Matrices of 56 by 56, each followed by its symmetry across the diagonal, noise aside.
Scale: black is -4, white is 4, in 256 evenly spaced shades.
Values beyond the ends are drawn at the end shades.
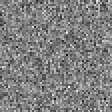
neither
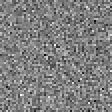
antisymmetric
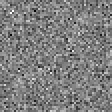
symmetric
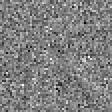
antisymmetric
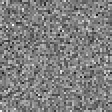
neither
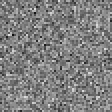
symmetric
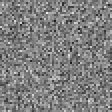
neither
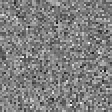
antisymmetric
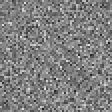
symmetric
